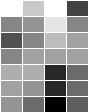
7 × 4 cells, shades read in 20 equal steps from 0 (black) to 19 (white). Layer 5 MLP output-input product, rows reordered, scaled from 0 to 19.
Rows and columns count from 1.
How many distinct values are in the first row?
3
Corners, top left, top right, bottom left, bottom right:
19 5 11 7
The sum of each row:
58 48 42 46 37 34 26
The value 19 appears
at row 1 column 1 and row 1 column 3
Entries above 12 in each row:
3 1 1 0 2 0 0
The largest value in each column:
19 15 19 12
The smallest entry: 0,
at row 7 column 3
